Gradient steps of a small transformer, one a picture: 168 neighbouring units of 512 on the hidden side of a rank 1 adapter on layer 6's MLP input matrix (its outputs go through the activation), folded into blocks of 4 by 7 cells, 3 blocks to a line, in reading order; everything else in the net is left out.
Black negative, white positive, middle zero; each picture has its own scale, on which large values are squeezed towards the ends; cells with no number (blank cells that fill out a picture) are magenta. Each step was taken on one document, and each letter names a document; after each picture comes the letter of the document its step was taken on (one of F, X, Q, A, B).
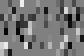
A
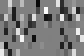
A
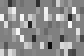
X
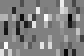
A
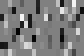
X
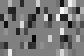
X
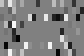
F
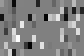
F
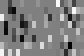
A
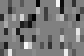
X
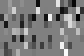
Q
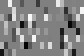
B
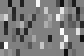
A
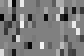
F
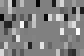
F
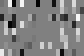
F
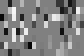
Q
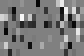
A
